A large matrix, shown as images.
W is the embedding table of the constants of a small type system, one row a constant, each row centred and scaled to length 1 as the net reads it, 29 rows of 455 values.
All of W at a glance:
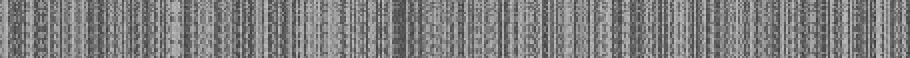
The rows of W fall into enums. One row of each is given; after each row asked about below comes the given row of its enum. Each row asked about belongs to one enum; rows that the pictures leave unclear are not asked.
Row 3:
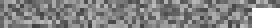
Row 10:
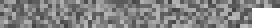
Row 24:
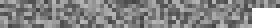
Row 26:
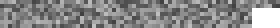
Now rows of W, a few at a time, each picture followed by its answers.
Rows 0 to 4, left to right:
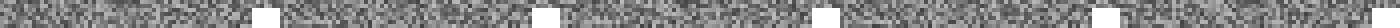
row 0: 10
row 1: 3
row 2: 26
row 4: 24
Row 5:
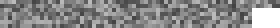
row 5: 26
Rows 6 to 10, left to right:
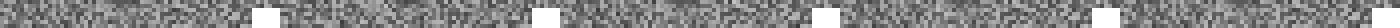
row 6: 10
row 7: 24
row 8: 10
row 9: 10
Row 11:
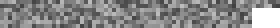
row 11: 26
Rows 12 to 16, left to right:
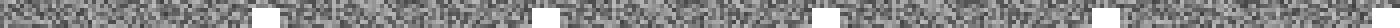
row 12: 3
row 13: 24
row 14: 24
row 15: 24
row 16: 26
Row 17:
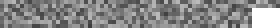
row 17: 3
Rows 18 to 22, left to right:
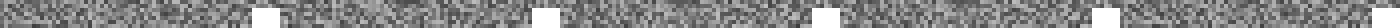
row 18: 3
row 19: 24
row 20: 10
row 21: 10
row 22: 3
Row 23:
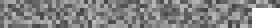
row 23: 3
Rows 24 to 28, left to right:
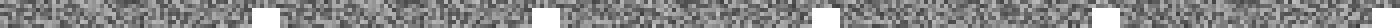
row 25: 24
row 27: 3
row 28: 10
